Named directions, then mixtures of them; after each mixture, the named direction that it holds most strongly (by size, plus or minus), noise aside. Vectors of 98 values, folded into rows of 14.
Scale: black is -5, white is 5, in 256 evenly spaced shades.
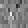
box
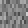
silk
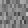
silk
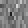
box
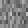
silk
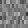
silk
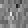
box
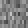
silk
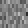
silk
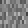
silk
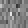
box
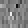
box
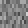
silk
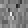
box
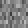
silk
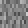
silk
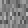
silk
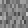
silk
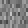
silk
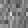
box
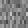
silk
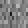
box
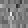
box
